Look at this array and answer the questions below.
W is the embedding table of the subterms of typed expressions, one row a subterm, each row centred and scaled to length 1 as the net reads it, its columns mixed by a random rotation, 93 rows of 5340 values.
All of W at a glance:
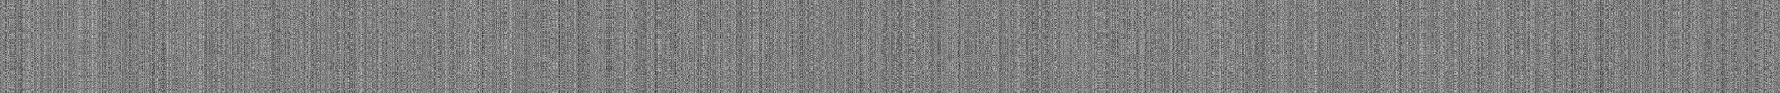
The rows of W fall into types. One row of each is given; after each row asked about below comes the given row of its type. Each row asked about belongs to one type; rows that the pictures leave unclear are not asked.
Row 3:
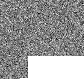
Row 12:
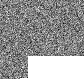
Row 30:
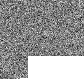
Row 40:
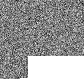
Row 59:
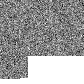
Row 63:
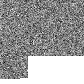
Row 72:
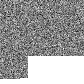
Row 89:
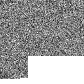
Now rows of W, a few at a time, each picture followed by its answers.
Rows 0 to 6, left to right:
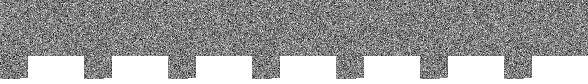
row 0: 63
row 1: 3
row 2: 40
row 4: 59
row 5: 30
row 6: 40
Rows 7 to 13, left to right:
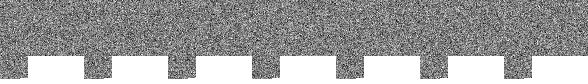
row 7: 59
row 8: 72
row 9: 30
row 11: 40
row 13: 63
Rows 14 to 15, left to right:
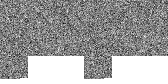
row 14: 12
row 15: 40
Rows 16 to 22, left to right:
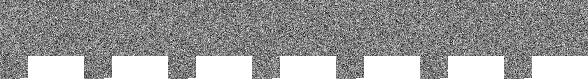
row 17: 89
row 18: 63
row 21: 63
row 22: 72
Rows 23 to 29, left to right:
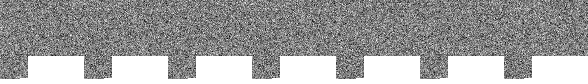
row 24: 40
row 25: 3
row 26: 40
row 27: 63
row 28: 30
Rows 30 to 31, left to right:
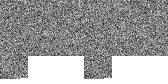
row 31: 89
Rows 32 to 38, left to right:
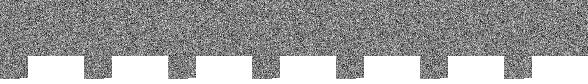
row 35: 72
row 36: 40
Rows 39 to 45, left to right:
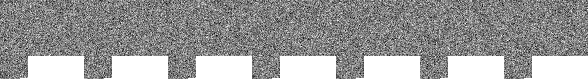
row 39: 89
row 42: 3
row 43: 3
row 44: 59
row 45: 12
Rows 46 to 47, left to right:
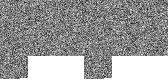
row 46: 40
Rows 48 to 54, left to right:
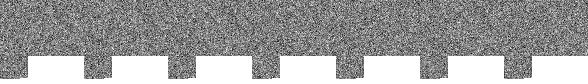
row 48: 30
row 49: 59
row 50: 12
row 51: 12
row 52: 40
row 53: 12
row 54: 40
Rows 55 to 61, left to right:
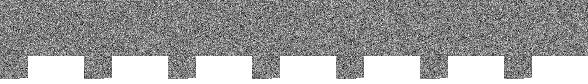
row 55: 3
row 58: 30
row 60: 30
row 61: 30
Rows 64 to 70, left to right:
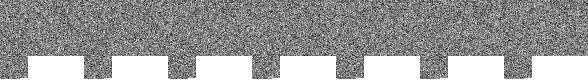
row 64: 12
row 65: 3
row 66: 63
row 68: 63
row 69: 30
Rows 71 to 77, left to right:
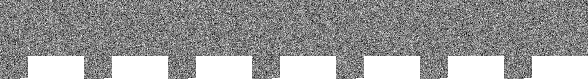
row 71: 59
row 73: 72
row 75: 12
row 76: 40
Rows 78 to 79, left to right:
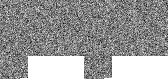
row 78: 12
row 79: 59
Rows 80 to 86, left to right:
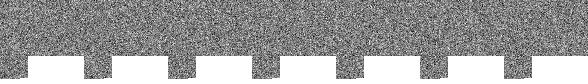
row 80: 89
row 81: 12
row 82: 72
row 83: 59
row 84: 63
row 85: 59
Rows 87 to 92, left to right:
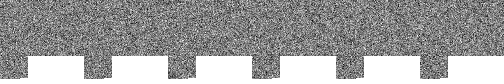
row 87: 59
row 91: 59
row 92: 63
